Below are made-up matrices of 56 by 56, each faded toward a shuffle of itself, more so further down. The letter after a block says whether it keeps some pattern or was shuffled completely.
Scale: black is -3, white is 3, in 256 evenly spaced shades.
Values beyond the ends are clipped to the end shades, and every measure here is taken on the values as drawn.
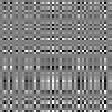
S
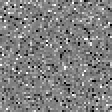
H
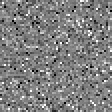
H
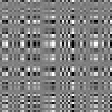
S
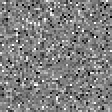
H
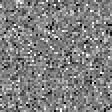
H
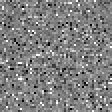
H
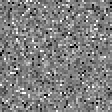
H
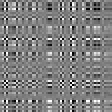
S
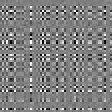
S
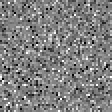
H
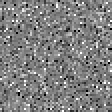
H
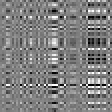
S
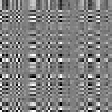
S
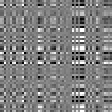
S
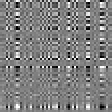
S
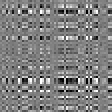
S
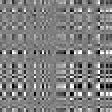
S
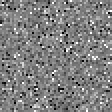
H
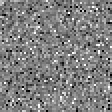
H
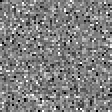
H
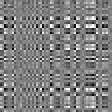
S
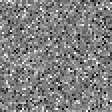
H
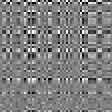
S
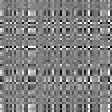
S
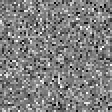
H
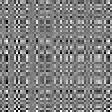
S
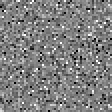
H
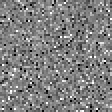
H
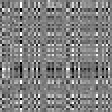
S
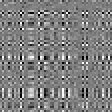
S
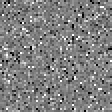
H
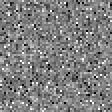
H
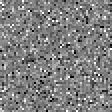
H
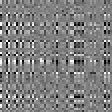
S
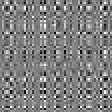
S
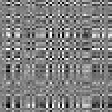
S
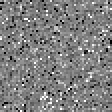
H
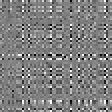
S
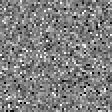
H
